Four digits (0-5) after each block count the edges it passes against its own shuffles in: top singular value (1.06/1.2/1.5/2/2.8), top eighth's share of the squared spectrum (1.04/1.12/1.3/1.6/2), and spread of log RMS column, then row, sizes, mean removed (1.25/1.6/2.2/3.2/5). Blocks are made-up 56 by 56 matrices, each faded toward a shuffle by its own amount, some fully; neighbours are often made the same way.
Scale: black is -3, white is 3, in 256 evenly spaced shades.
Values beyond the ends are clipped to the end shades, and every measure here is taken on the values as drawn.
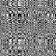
4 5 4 3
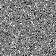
0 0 0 0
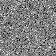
0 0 0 1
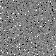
1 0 0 0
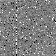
2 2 1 0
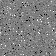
0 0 0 0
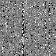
2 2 2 0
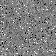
0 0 0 0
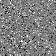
1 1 0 0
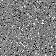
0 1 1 0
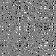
4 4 2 2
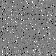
3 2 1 0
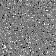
1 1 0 0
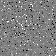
2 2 0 1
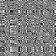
5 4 3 3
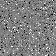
1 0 0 0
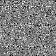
1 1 0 2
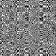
4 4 3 2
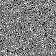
1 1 0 0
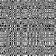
5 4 3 3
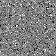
3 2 0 1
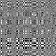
5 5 4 4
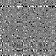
4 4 2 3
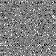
3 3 0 1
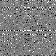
4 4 1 2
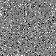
3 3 1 1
